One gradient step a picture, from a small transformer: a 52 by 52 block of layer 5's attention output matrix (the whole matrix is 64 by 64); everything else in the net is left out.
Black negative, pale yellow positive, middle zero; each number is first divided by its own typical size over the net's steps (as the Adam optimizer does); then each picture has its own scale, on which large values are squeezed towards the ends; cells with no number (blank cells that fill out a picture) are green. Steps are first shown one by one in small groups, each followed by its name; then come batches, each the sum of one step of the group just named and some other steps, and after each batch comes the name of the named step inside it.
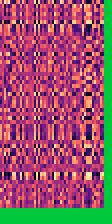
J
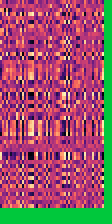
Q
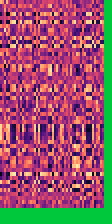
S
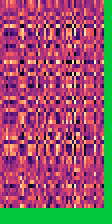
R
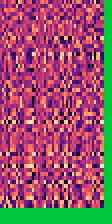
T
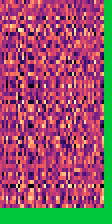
R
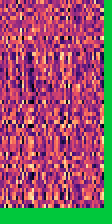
T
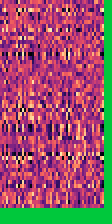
S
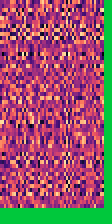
T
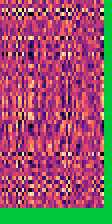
T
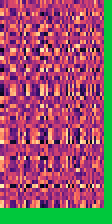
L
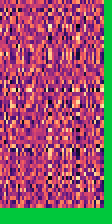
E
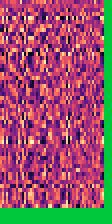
L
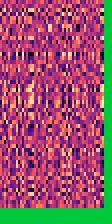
E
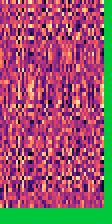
E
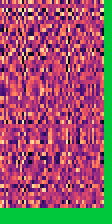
L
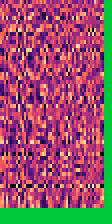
L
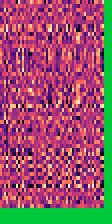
E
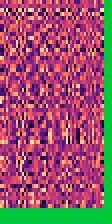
L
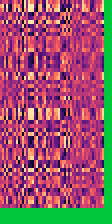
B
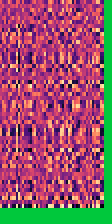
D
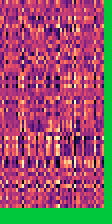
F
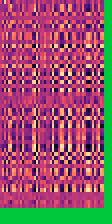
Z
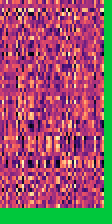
F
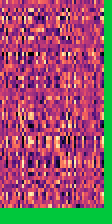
F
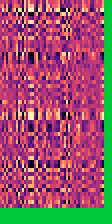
B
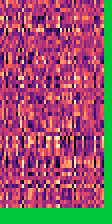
F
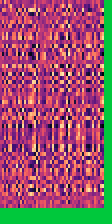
Z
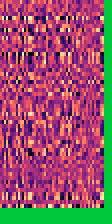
D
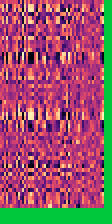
B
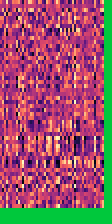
F
